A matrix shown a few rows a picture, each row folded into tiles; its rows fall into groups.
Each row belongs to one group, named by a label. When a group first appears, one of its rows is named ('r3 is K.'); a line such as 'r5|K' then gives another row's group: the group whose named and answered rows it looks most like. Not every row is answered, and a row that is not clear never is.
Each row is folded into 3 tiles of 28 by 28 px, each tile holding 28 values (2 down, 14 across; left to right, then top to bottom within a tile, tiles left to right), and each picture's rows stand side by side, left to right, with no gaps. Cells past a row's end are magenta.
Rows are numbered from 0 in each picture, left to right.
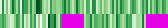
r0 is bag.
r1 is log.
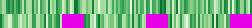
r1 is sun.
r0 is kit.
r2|kit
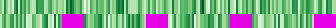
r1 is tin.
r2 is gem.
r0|log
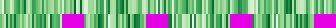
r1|tin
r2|kit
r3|tin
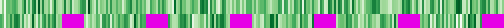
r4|log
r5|bag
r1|gem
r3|gem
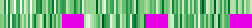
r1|gem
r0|sun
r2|gem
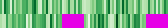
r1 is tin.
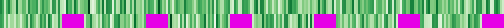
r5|kit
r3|log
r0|kit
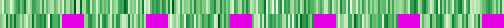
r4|gem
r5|log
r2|gem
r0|tin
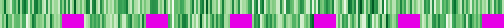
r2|tin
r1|log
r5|gem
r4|bag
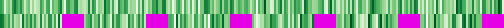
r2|sun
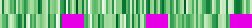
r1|sun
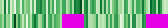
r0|sun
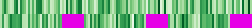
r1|tin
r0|log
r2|tin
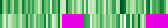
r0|kit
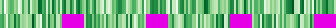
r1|log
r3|log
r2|bag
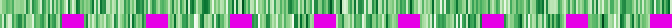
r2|bag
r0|gem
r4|bag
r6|tin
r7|sun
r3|sun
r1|kit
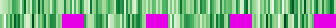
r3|sun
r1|tin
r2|gem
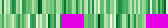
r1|sun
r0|bag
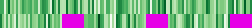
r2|bag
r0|kit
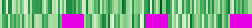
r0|log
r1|bag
